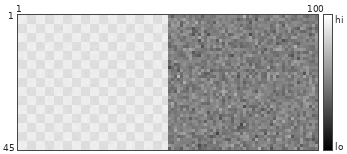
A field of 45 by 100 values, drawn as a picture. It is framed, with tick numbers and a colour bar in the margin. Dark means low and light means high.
The table splits into one row of 2 panels. Panel 1,1: very high, checkered, faint in contrast. Panel 1,2: middling, fine-grained.
